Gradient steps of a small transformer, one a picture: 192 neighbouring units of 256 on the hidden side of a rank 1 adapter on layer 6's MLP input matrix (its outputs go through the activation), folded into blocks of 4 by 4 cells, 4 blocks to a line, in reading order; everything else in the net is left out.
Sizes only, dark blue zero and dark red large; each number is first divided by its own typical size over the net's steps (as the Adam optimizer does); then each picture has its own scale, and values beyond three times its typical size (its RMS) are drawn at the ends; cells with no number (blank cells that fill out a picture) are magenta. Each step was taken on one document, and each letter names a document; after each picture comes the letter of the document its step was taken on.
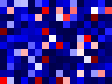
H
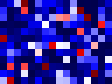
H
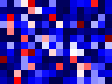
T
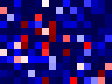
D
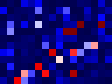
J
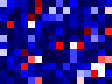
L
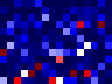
J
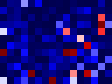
J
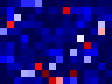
J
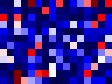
T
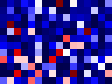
T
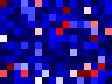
L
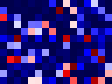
D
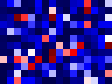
T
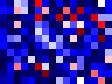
H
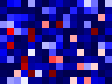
T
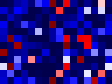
D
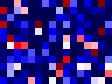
D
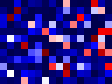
D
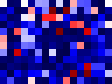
L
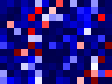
L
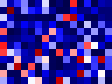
H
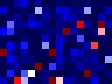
J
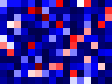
T
